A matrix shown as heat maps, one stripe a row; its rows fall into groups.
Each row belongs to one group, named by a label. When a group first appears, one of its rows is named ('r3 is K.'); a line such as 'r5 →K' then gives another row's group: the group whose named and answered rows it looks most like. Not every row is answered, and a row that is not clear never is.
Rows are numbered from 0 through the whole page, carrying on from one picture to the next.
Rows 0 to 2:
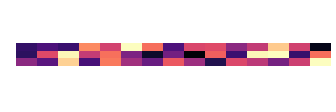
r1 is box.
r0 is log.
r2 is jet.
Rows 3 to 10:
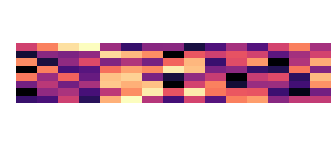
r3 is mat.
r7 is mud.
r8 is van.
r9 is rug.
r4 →van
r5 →jet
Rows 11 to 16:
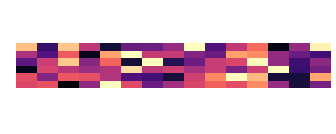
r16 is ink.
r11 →jet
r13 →box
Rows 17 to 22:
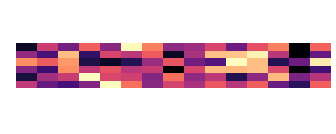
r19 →jet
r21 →log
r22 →ink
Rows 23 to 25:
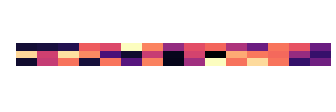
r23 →log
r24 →mat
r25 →box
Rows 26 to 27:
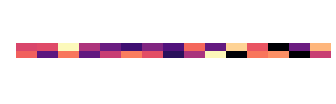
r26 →jet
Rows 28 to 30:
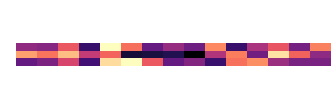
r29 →mat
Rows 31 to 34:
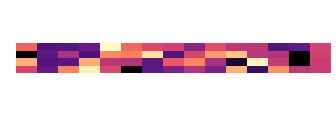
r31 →ink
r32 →rug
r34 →mat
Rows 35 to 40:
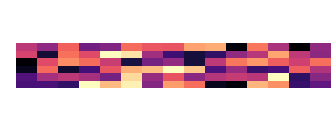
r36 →mud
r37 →box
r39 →log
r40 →log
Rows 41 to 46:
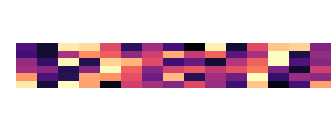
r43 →mud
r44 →ink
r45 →ink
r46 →jet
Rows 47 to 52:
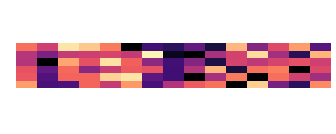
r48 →box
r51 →mud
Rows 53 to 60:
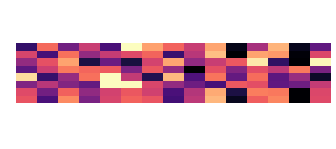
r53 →log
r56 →box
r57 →ink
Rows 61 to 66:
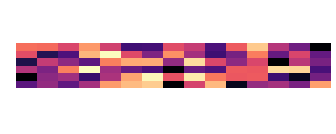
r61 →mat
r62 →ink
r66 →van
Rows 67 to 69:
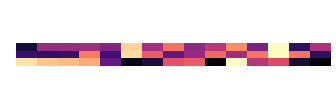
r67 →log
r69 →mat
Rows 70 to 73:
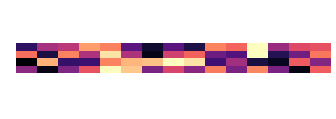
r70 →box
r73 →ink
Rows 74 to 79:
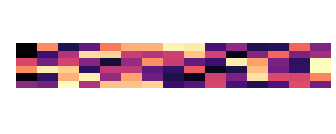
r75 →log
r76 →jet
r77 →jet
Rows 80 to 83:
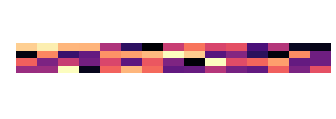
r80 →mat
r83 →mud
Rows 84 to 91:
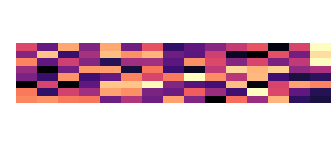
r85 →van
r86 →jet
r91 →mat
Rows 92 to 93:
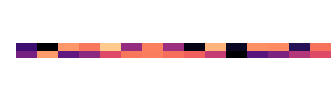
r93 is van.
